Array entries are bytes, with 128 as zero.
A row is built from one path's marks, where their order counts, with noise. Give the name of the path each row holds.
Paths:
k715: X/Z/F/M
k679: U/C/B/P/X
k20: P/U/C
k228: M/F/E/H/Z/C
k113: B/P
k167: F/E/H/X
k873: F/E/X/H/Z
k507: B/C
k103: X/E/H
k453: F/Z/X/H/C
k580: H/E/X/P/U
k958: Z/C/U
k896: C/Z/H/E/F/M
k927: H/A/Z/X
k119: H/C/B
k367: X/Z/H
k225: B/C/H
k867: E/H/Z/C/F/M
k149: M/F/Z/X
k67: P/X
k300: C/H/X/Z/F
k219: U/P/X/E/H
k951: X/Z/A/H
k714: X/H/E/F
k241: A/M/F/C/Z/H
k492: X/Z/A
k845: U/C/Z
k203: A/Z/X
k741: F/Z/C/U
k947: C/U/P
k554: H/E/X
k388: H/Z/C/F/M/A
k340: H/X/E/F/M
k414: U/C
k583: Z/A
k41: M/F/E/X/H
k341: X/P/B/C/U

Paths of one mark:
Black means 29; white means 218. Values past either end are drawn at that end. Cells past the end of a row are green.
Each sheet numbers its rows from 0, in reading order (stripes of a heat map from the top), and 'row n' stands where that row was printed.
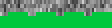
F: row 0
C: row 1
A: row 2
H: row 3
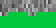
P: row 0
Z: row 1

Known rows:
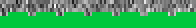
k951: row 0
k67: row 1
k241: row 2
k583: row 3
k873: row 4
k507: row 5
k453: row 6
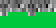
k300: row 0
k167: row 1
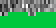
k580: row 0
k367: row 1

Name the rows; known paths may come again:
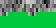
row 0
k492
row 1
k388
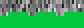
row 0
k203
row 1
k103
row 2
k958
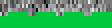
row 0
k947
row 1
k340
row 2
k228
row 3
k507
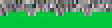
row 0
k583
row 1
k741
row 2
k873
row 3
k414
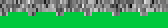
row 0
k367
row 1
k896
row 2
k113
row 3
k225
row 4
k714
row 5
k119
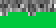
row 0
k300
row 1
k67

